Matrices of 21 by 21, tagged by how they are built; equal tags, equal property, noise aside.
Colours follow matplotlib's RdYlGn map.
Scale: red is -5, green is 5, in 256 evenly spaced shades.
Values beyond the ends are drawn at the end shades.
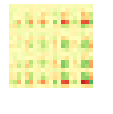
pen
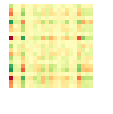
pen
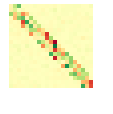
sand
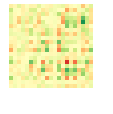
pen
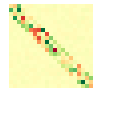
sand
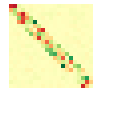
sand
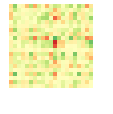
pen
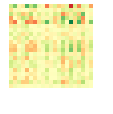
pen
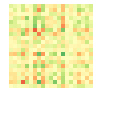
pen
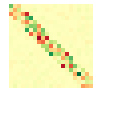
sand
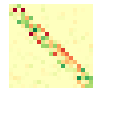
sand
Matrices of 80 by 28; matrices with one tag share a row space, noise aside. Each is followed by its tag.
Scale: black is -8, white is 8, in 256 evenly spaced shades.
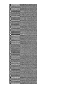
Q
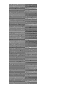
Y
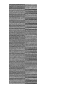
Y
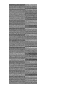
Y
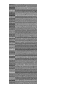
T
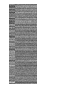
T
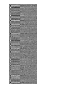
Q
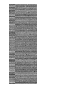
T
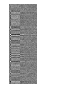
Q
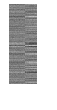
Y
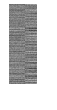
Y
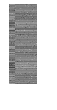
T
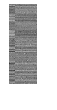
T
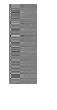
Q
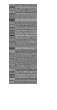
T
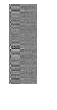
Q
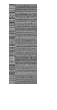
T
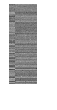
T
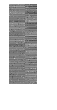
Y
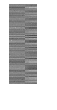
Y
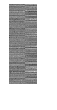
Y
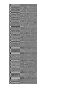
Q
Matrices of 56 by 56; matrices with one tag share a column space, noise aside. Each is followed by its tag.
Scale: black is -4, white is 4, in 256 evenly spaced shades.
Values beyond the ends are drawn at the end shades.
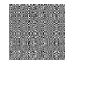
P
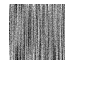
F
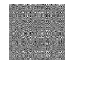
P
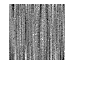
F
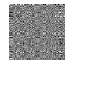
P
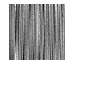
F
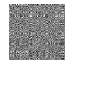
P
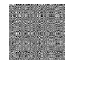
P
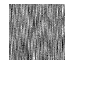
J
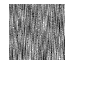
J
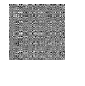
P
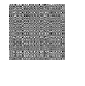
P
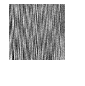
J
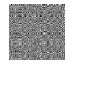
P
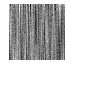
F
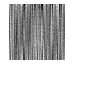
F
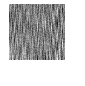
J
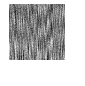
J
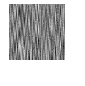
J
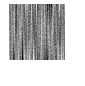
F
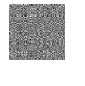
P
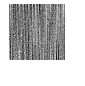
F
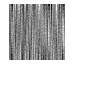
F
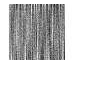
F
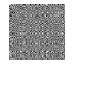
P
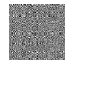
P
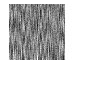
J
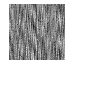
J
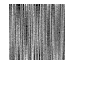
F
